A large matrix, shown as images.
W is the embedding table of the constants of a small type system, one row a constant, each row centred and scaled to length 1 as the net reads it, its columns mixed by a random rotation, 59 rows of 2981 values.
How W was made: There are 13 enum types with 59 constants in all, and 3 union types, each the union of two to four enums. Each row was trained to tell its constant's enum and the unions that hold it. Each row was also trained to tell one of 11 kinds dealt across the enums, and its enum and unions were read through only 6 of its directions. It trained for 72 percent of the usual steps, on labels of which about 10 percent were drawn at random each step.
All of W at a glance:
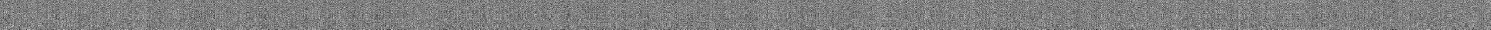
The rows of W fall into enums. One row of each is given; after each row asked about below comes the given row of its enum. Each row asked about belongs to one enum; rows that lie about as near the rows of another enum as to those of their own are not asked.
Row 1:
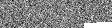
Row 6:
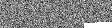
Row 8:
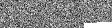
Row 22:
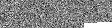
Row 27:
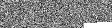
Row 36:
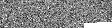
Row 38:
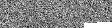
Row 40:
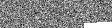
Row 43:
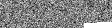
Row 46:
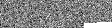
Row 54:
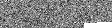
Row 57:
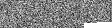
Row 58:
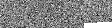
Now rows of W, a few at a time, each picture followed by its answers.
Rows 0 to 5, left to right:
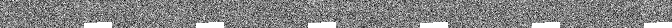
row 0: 40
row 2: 58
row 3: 22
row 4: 27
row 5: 58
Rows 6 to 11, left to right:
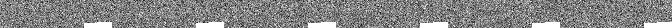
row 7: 43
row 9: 22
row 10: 36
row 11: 46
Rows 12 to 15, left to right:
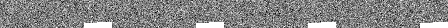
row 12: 22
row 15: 40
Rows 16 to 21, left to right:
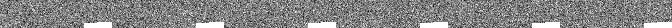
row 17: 1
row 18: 38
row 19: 36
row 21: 27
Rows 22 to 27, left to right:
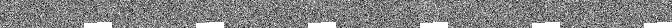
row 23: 27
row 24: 58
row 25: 58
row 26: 1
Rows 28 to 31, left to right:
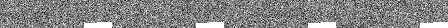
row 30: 58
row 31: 22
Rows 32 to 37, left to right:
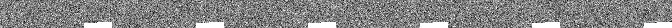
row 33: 22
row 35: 27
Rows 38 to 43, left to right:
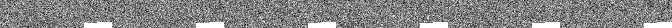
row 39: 36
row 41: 1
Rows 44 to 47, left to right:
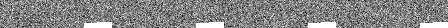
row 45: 40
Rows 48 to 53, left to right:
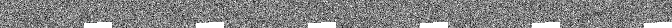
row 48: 54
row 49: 27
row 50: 1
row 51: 1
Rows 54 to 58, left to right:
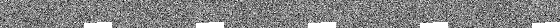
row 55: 40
